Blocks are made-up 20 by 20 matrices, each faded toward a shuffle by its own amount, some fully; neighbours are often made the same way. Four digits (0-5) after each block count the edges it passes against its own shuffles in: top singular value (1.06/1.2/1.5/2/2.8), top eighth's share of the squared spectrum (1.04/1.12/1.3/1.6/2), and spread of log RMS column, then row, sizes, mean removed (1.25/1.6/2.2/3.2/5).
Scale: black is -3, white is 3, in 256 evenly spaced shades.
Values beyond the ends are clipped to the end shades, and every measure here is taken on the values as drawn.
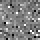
0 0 0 0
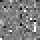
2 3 2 1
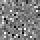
0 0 0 0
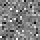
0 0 0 0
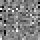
1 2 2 0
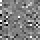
3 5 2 1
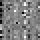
3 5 2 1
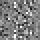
2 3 2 0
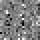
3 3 1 0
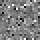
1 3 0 0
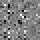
3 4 1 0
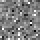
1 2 0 0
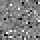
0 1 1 0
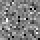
0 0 0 0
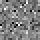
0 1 0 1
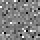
1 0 0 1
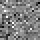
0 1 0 0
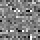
1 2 0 2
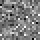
0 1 0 0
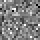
0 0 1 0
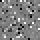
0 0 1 0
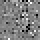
2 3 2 0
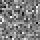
0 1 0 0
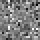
1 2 2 0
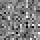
0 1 1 1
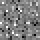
0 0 0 0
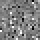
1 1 0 0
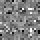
1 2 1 2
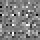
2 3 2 2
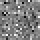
1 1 1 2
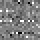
1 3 0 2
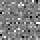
1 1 0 1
